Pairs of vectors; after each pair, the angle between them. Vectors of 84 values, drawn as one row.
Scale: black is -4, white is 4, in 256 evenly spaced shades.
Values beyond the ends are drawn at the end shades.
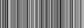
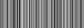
partly aligned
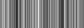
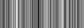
nearly opposite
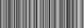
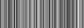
nearly parallel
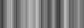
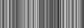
partly aligned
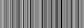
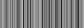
nearly parallel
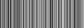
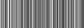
nearly opposite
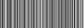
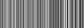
orthogonal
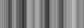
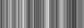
nearly opposite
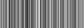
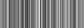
nearly parallel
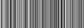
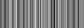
orthogonal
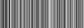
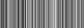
orthogonal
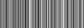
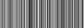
nearly opposite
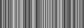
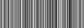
partly aligned
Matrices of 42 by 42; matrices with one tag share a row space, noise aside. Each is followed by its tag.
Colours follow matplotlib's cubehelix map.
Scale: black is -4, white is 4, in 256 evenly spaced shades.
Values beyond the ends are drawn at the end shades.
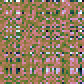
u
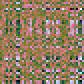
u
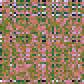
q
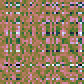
u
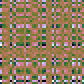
q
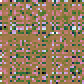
q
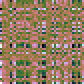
q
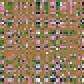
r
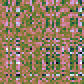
u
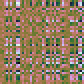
u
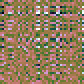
r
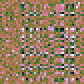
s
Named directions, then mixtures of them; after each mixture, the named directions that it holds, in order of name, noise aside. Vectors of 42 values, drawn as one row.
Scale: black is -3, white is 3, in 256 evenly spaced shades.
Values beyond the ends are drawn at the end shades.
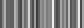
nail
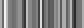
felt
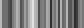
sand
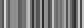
felt, nail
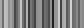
felt, nail, sand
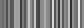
nail, sand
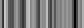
felt, nail, sand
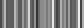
nail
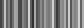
nail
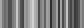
sand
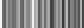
nail, sand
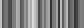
sand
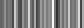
nail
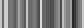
felt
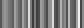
nail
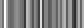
felt, nail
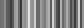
nail, sand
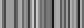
nail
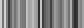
felt, sand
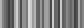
nail, sand
